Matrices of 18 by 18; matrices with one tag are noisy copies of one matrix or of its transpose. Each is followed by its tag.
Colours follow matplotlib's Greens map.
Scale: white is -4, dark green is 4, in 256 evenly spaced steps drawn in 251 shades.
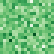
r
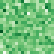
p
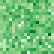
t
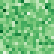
p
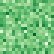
r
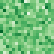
p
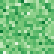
p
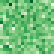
p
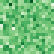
p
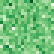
p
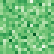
r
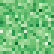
r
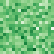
t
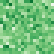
p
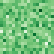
r
